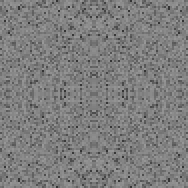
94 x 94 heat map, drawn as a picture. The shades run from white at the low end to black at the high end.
Stripes: none. Histogram: skewed, a long tail of high values. Mirror symmetry: left to right and top to bottom. Slope: none. Odd rows or columns: none. Grain: fine.
